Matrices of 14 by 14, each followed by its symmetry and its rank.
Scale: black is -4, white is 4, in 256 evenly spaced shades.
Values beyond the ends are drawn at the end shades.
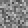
neither, full rank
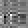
neither, rank two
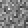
neither, full rank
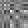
symmetric, rank two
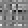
neither, rank two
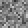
neither, full rank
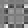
symmetric, rank one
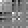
symmetric, rank two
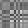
symmetric, rank one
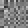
neither, rank two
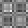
symmetric, rank one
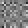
symmetric, rank two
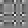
symmetric, rank one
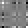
symmetric, rank one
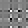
symmetric, rank one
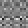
neither, rank two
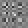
symmetric, rank two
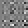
neither, rank two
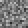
neither, full rank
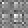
symmetric, rank two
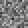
neither, full rank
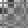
symmetric, rank two
